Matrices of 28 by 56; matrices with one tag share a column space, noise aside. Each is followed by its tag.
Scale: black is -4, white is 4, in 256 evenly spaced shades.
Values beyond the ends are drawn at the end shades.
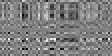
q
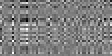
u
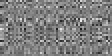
u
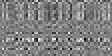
q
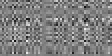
u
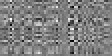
u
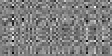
u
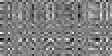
q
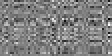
u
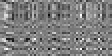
q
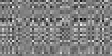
u
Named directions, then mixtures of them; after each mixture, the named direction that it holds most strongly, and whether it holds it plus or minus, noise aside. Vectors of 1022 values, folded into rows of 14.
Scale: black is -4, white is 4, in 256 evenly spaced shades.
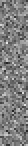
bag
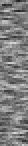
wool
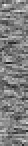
wool, minus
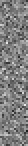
bag, plus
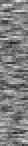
wool, minus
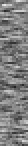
wool, minus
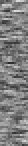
wool, minus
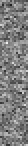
bag, plus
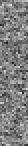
bag, minus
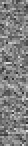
bag, minus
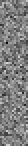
bag, minus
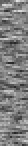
wool, minus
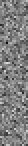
bag, minus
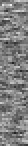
wool, minus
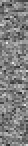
bag, plus
